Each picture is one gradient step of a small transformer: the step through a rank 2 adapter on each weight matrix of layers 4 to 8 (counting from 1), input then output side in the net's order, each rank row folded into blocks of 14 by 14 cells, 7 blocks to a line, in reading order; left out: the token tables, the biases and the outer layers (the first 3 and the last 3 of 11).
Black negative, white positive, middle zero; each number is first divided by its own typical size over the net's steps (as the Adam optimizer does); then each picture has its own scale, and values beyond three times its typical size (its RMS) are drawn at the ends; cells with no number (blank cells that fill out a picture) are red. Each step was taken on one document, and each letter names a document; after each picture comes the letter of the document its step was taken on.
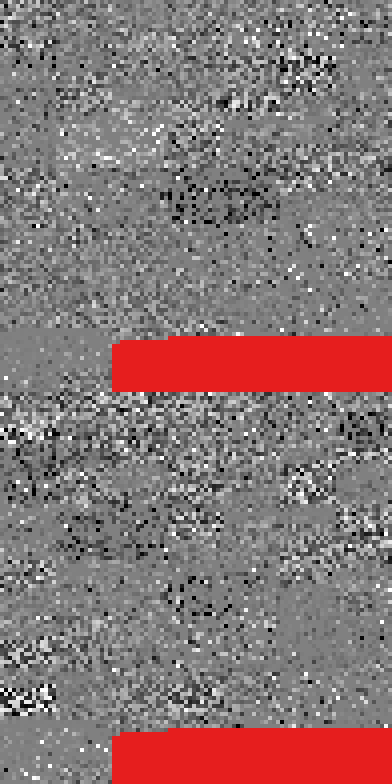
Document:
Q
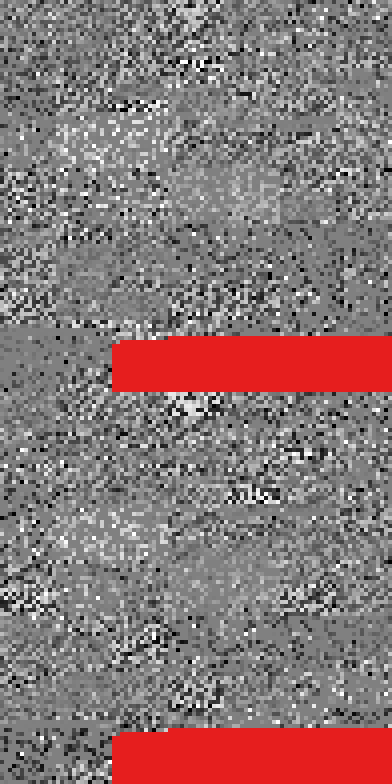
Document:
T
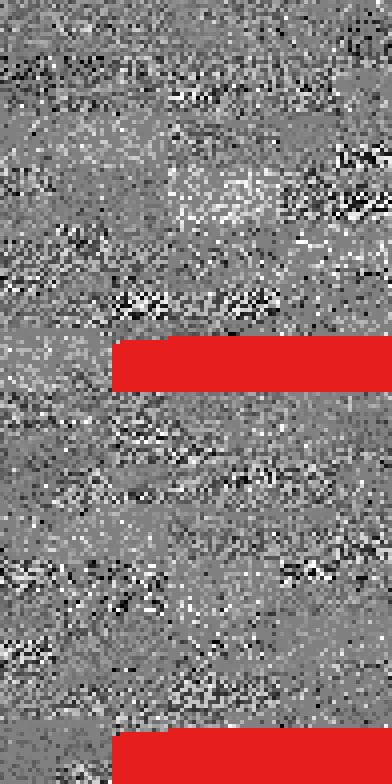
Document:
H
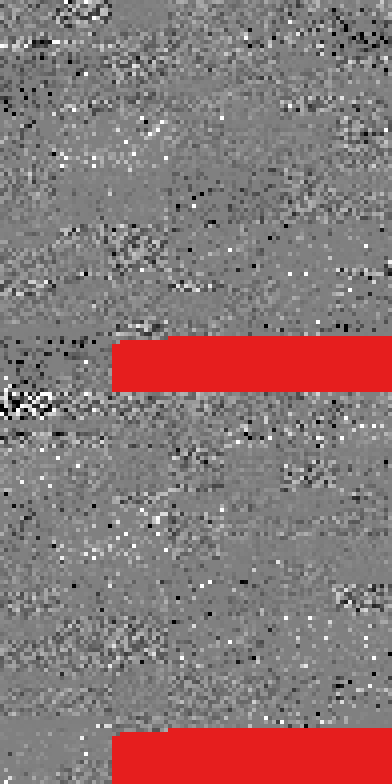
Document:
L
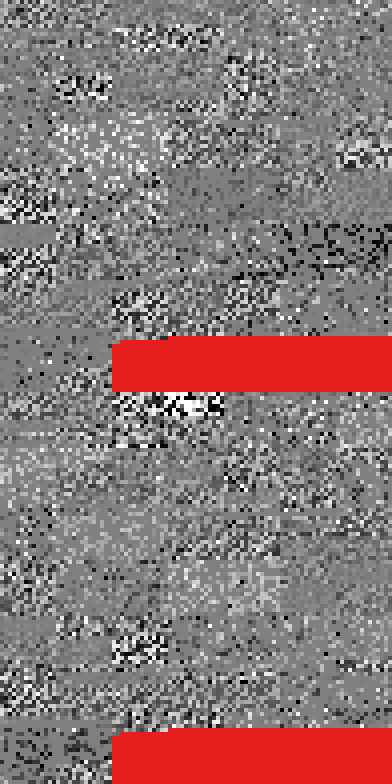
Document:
T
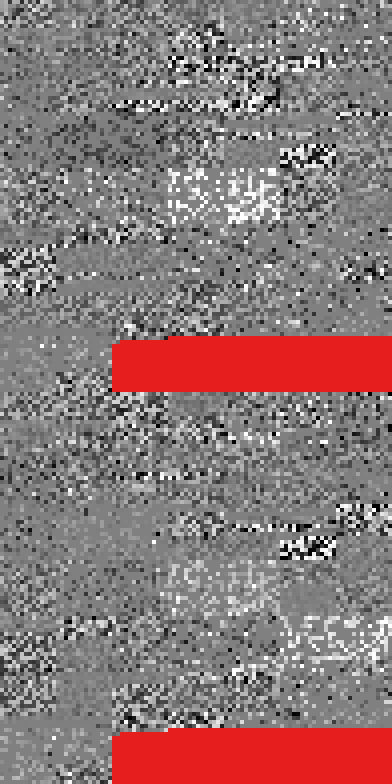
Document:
T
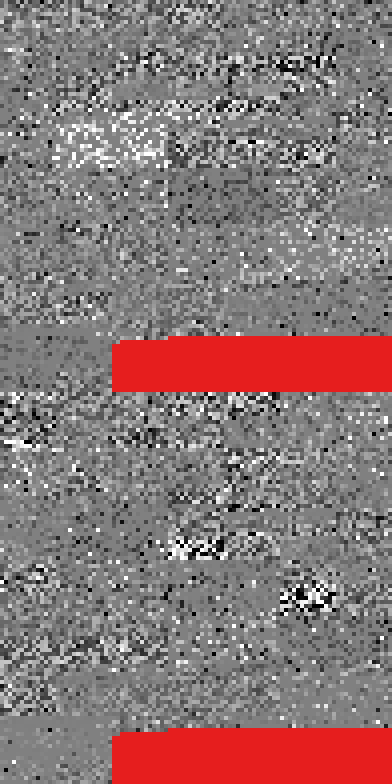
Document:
Q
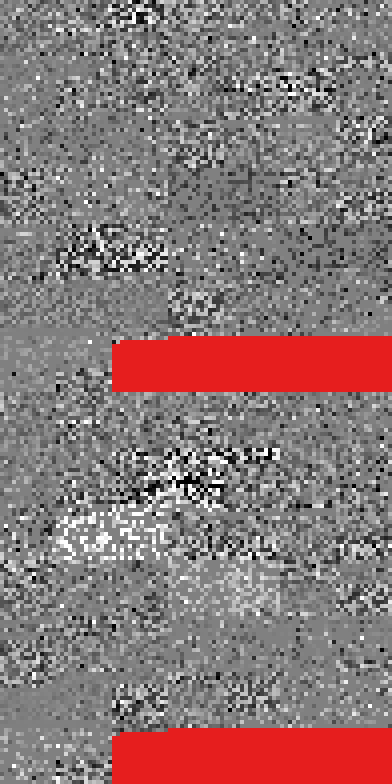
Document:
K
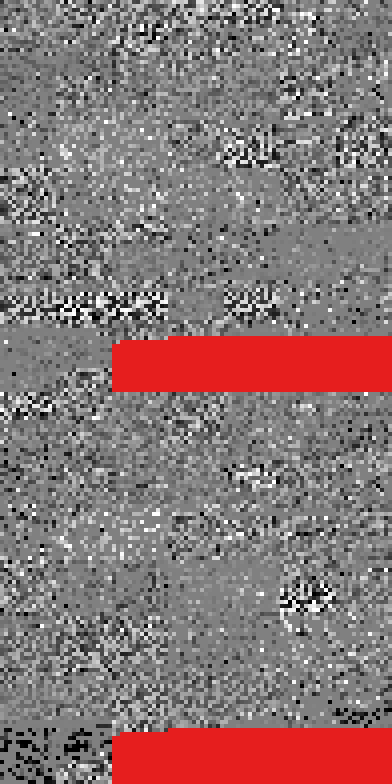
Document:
K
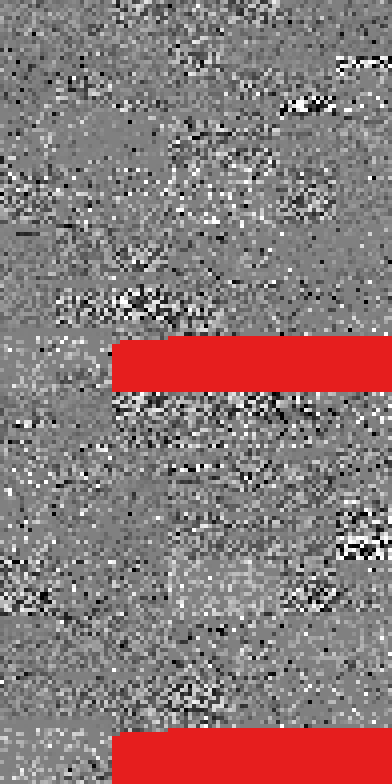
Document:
Q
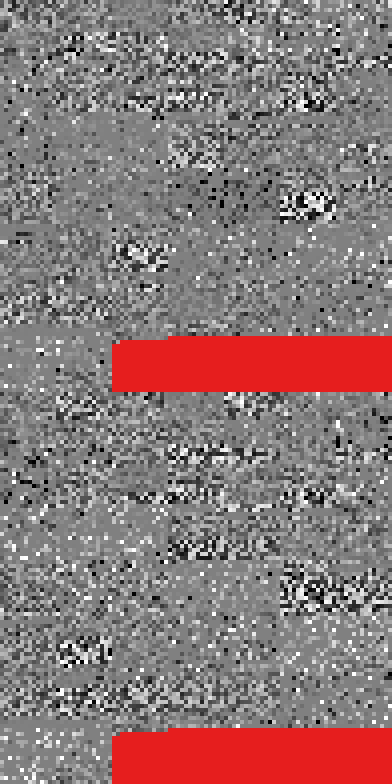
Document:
H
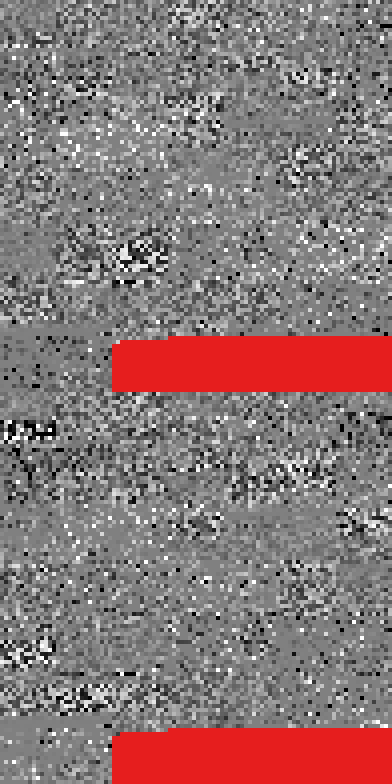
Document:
Q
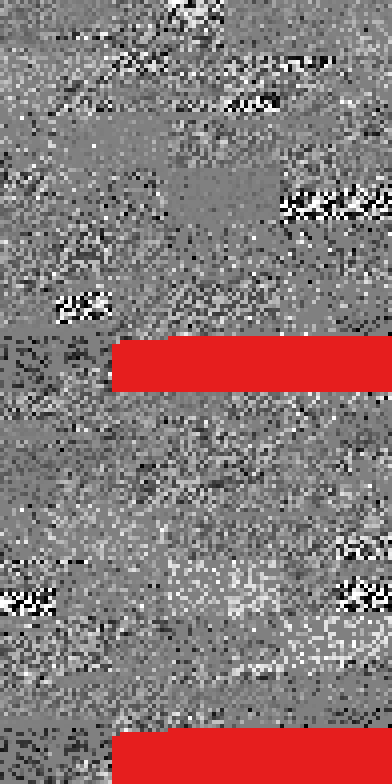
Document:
T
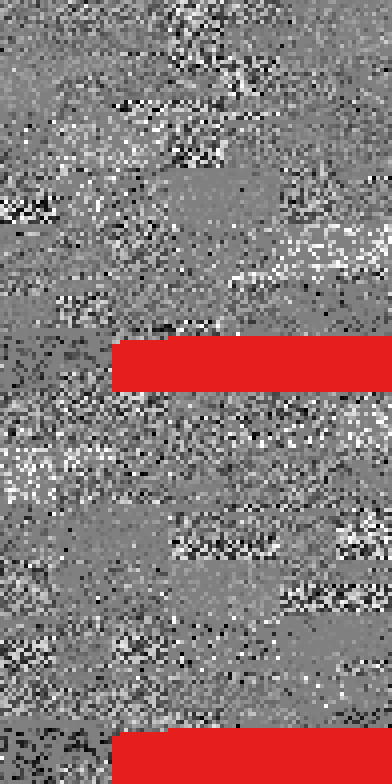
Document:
Q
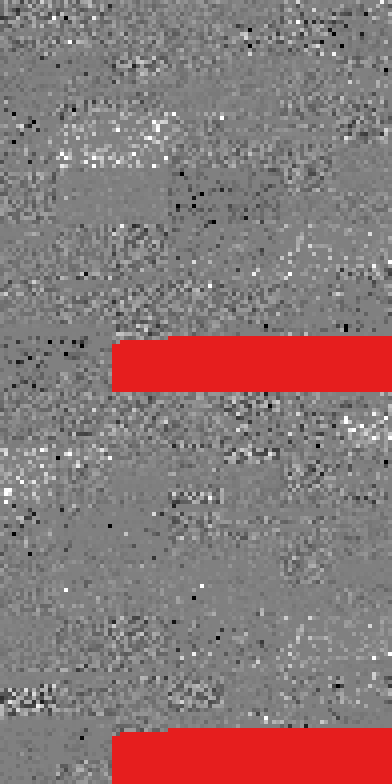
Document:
L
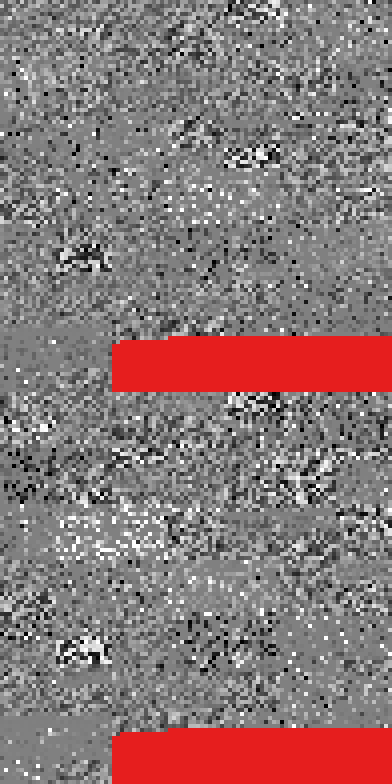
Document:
Q
